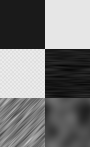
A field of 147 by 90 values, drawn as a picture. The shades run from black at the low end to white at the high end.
The table splits into 3 rows of 2 panels. Panel 1,1: very low, flat. Panel 1,2: very high, flat. Panel 2,1: very high, checkered, faint in contrast. Panel 2,2: very low, streaked across, faint in contrast. Panel 3,1: middling, slanting up to the right. Panel 3,2: low, smooth.
